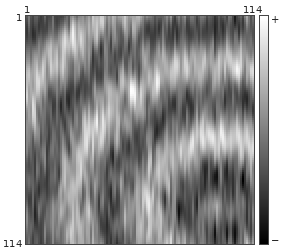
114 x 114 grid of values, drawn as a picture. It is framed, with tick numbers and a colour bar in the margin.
Concentric rings centre on the bottom right. There is no overall slope. Neither half mirrors the other.
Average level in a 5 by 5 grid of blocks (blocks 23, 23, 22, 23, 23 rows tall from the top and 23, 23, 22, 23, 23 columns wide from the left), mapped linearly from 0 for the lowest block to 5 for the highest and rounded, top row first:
23111
31432
15135
12320
12410
